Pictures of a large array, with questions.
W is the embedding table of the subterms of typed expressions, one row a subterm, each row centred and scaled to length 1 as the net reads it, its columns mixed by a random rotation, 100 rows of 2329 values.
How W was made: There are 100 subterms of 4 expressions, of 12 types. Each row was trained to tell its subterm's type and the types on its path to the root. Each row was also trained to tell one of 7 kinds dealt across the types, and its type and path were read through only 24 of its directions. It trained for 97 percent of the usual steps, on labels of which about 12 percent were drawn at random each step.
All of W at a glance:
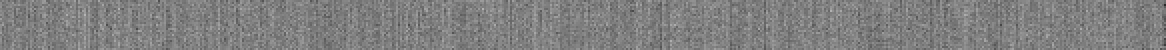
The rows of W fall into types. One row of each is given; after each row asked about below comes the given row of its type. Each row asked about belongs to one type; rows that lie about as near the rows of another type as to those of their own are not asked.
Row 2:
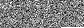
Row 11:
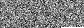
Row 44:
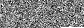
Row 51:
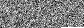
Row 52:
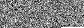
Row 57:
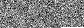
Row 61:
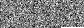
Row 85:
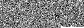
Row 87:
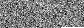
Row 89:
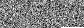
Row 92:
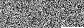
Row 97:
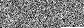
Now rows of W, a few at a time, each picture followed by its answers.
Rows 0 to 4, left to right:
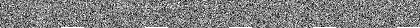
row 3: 89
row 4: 97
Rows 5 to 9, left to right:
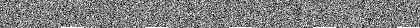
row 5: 85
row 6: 97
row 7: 2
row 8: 11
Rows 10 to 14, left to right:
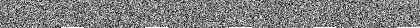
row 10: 87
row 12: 52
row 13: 97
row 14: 52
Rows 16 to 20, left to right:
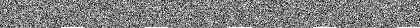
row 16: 61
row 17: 57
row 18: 85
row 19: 92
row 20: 92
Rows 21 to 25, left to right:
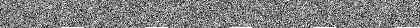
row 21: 52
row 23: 52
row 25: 85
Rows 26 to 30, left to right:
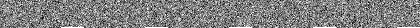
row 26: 61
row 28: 51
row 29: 85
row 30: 92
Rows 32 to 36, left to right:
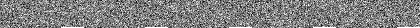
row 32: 11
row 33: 89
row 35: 61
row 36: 11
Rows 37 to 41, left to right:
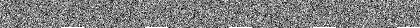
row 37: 97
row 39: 51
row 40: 85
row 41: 61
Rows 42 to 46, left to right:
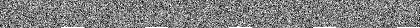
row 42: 52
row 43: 89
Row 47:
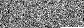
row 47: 51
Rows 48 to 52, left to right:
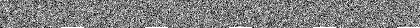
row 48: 51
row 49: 61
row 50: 61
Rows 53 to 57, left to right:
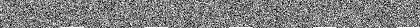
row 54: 57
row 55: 87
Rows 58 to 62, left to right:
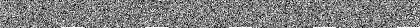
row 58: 87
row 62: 85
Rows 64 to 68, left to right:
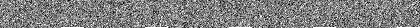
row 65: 51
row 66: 89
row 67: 97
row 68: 85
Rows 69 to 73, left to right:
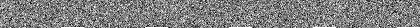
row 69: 2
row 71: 11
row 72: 85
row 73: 97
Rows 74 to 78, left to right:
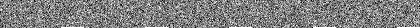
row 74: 61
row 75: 97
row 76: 52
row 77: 87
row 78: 51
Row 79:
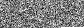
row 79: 85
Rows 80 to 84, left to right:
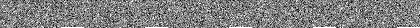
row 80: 89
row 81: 87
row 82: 92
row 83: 89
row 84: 52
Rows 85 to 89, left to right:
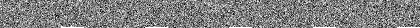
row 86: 61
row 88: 97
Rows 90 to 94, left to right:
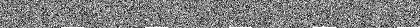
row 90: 87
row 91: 61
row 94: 57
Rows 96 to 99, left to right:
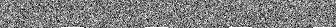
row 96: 89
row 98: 97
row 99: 87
